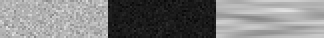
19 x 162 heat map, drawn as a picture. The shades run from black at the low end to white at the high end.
The table splits into one row of 3 panels. Panel 1,1: high, fine-grained. Panel 1,2: very low, fine-grained, faint in contrast. Panel 1,3: high, streaked across.
